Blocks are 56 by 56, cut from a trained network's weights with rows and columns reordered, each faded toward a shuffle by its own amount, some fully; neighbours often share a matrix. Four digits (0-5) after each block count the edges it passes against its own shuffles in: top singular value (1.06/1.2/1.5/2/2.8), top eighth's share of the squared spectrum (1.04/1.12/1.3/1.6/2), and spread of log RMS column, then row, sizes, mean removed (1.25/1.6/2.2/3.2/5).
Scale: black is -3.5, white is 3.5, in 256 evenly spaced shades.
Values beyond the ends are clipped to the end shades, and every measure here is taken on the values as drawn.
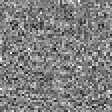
3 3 0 1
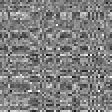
5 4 1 3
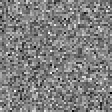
1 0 0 0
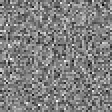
3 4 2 1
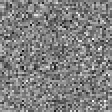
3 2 0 1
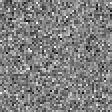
1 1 0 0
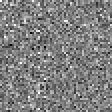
3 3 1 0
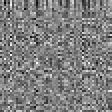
4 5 3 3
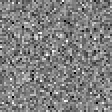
3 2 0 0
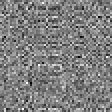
4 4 2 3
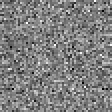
2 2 0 0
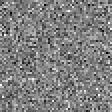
2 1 0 0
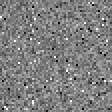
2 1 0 0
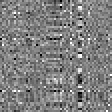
4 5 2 2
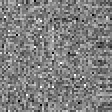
3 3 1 1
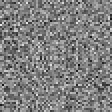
4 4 1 1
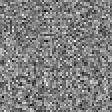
3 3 0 0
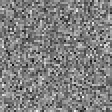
0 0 0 0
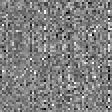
4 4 2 1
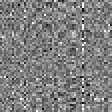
4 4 2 2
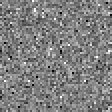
2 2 1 0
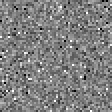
1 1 0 0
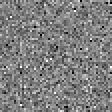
2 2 0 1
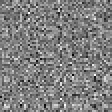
3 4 2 2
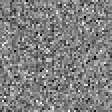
0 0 0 0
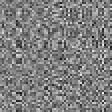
4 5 3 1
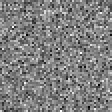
0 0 0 0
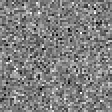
2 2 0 0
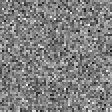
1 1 0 0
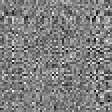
4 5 3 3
